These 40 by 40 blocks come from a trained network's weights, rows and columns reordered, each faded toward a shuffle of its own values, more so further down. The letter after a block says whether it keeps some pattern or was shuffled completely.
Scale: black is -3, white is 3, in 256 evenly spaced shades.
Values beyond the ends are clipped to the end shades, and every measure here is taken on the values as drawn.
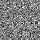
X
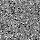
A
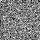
A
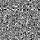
X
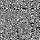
X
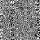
X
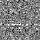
X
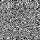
X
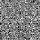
X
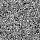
A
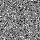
A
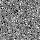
A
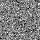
A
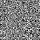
X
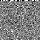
X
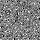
A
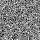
A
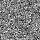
A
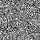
A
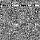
X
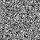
X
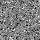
A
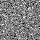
A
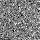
A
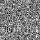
X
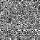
X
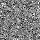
A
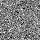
A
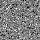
A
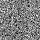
A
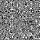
X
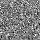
A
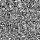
X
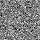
A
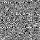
X
